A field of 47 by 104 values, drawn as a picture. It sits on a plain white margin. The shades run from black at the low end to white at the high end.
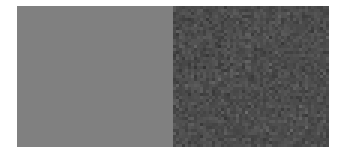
The table splits into one row of 2 panels. Panel 1,1: middling, flat. Panel 1,2: low, fine-grained, faint in contrast.
